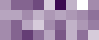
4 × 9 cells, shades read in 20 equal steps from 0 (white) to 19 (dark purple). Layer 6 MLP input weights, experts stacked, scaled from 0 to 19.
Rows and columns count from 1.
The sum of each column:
33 43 43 35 28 51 26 28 34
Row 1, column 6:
19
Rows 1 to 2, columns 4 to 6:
14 4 19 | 6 8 7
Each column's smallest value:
7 7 7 4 4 7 6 0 4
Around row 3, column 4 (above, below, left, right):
6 11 7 9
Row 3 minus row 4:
0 0 -8 -7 2 -1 0 -3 6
